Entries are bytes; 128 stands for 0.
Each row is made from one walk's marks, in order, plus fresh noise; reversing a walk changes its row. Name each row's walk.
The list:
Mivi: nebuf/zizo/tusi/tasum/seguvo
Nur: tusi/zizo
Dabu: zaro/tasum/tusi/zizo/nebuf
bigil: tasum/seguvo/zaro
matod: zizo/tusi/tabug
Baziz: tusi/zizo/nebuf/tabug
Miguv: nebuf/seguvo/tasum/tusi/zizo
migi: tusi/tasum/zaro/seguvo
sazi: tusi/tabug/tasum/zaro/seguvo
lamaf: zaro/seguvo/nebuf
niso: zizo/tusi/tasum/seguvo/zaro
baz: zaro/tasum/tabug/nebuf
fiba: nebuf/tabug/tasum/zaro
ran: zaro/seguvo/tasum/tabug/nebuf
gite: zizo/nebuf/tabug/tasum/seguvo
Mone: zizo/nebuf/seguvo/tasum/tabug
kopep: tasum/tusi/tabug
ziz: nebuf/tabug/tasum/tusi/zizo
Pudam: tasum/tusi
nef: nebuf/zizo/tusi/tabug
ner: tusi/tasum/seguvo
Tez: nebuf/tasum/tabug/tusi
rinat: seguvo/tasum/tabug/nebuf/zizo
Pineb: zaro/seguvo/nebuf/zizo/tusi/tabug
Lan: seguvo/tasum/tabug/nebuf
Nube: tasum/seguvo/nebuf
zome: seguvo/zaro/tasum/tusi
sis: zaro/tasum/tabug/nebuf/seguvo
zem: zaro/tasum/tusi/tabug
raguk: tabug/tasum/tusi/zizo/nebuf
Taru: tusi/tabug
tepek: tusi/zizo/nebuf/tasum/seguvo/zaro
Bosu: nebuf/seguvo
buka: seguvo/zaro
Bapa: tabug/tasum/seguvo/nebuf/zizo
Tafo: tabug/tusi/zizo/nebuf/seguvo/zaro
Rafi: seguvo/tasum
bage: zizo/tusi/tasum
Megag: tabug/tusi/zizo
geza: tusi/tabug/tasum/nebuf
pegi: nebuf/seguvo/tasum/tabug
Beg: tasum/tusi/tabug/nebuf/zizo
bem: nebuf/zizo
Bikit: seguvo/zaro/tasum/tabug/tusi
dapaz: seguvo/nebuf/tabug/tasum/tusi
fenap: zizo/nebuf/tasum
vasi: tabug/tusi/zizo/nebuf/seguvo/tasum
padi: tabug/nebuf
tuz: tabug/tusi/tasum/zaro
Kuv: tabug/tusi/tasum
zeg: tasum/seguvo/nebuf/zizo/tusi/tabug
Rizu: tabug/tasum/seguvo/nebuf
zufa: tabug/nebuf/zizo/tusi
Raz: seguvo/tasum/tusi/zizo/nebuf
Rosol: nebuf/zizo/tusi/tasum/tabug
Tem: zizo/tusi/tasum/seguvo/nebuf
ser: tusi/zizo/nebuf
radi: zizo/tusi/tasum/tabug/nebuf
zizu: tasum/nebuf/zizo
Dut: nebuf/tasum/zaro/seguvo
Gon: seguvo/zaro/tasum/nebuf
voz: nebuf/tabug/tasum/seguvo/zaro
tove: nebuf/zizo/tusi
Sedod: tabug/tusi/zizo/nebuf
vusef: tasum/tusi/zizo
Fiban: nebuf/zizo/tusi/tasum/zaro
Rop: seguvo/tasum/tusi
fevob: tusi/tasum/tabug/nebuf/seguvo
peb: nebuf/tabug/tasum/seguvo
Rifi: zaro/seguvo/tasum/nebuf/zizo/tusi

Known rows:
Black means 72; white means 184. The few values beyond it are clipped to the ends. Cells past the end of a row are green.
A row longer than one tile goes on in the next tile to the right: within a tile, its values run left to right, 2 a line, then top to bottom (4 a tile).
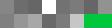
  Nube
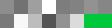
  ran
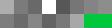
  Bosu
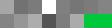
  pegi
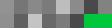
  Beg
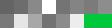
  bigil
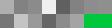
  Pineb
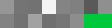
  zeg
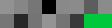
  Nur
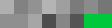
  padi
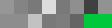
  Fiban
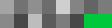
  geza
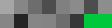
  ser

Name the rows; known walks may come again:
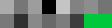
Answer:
Taru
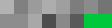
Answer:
padi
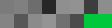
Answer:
bage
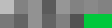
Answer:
Tafo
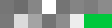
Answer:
bigil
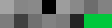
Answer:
matod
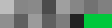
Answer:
zufa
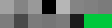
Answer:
Megag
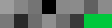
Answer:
Nur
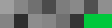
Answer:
ser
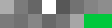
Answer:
Bosu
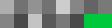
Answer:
geza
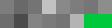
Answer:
Rop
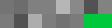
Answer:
Pudam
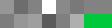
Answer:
Lan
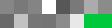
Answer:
buka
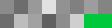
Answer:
Bikit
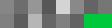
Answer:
kopep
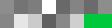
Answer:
Dut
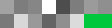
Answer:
lamaf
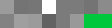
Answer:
rinat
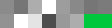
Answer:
baz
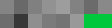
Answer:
ner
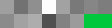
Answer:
Rizu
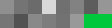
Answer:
Raz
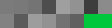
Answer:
vusef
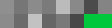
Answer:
Beg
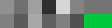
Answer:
Kuv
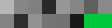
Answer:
Baziz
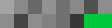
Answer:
tove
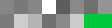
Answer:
Rifi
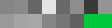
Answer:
fenap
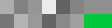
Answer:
Pineb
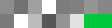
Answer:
ran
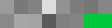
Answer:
Bapa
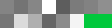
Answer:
Gon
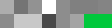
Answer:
voz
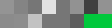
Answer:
Fiban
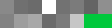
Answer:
Nube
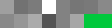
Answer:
pegi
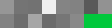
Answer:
zeg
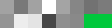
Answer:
fiba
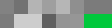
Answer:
zem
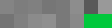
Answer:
niso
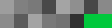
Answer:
radi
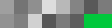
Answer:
Tez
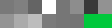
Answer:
zizu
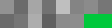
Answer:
sazi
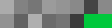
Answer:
Rosol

